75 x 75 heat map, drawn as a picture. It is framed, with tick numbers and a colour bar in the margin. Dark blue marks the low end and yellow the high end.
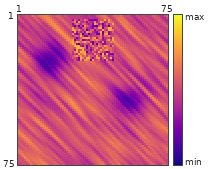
Odd patch: rougher, in the top middle. Roughest part: top middle. Mirror symmetry: none. Dips: two.
